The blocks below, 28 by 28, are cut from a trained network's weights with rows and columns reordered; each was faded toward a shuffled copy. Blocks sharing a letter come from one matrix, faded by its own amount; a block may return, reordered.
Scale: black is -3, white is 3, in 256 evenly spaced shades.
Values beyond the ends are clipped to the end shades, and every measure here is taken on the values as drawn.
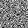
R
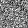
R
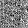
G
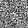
R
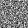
R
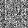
G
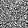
R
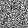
R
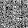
G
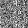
G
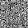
G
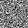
R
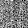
G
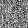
G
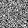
R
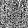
G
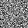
R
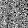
G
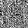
G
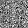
G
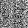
G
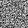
R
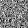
R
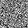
R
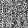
G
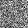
R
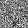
R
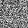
R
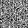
G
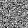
R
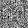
G
